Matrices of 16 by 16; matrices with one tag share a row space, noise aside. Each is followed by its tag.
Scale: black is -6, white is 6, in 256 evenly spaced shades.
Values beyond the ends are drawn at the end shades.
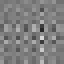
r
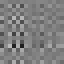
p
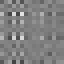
p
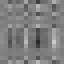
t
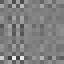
p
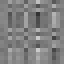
t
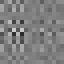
p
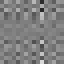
r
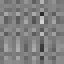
r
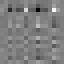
t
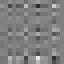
t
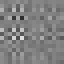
p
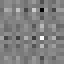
r
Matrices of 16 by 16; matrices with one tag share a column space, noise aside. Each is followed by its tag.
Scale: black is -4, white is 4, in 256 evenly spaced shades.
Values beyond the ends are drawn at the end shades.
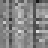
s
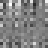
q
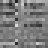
q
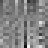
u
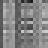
s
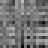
u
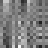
u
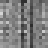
s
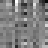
q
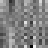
u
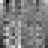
u
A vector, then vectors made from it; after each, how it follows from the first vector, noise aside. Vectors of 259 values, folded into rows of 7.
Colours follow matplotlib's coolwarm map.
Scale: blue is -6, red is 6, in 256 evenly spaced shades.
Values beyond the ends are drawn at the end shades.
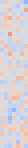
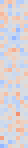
reversed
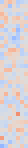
reversed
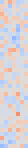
reversed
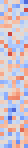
scaled up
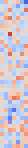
scaled up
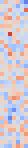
scaled up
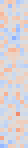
reversed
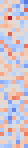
scaled up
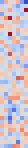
scaled up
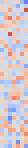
scaled up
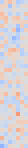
reversed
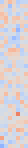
reversed
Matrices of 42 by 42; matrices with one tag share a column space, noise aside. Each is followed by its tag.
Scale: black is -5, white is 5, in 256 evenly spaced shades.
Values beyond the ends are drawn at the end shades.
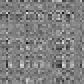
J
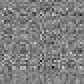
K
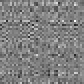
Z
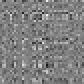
J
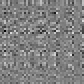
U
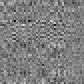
Z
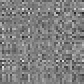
K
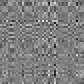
Z
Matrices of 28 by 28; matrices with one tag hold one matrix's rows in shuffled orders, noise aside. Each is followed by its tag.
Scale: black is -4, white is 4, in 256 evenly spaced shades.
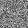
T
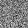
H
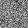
H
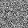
T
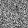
H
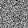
H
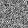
T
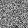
H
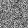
H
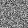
T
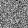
H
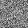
T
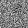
H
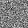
T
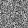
H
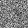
H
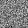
T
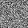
T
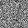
H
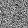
H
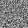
T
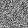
T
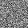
T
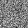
H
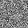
T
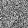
H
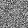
T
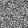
T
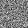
T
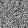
H
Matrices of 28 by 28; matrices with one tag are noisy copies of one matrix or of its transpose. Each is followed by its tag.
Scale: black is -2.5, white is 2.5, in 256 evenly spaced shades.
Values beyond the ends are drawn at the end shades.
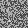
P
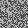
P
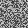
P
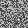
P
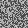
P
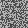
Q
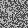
P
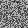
Q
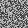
P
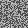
Q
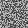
Q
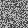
Q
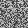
P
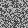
P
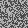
P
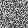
Q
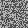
Q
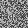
P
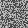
Q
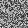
P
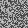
P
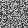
Q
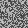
P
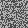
Q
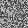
P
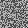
Q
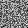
Q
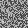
P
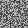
Q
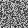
Q
